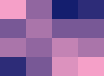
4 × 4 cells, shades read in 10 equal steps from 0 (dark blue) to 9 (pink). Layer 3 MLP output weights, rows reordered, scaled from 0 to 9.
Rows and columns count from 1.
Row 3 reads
6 5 7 6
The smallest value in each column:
1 4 0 1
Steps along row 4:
up up up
